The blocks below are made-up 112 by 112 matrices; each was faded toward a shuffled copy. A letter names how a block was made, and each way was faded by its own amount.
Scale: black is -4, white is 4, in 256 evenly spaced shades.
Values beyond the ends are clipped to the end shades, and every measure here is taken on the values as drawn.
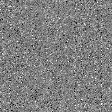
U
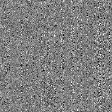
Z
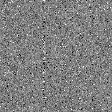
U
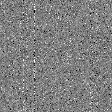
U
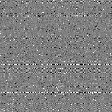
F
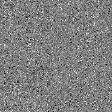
U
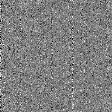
Z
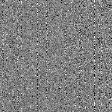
Z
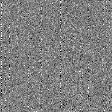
Z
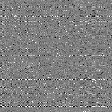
F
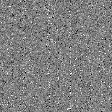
U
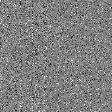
U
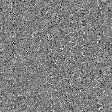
U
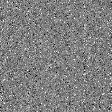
U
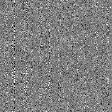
Z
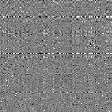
F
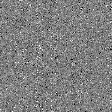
U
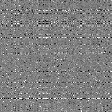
F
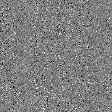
U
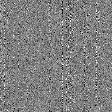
Z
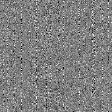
Z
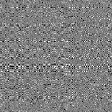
F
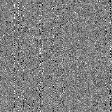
Z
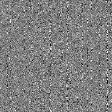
Z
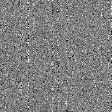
Z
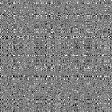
F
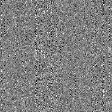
Z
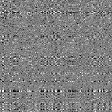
F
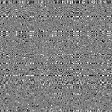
F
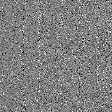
U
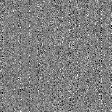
Z
